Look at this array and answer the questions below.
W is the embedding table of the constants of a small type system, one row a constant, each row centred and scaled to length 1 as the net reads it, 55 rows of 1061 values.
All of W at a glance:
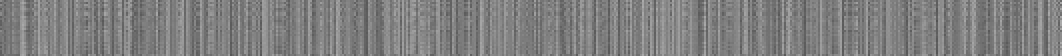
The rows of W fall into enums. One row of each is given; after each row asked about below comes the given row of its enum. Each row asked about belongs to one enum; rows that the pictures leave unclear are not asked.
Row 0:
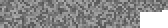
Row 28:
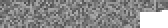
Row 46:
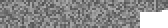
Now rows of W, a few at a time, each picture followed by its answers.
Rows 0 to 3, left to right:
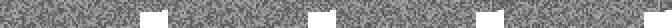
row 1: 0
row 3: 28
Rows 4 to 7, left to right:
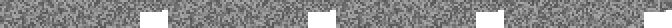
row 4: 0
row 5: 0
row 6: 0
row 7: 28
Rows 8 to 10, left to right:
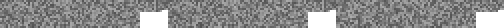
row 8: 46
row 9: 46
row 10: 0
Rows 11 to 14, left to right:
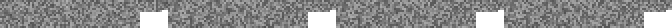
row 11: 46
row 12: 0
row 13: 0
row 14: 0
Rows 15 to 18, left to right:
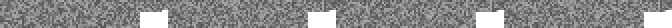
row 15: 0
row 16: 46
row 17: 28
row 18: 46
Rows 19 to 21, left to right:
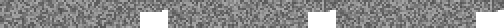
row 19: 0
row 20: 46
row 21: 46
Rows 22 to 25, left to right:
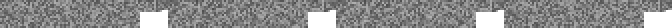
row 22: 46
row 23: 28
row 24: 28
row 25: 46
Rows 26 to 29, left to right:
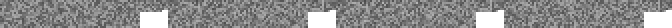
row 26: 0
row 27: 28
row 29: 46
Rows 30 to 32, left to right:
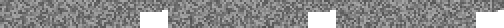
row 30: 0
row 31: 0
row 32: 46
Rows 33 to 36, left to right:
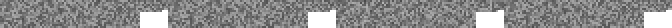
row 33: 0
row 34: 0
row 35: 28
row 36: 0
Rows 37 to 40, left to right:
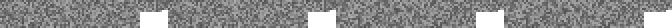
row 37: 46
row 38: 46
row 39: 0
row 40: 0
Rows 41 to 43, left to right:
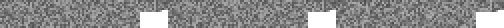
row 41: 46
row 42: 46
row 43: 28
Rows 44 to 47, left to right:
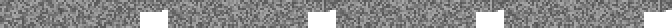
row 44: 0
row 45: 46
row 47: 46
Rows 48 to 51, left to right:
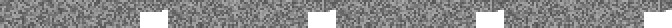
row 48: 0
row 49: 46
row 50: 46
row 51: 46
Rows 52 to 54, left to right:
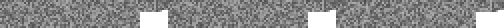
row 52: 46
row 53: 46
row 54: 28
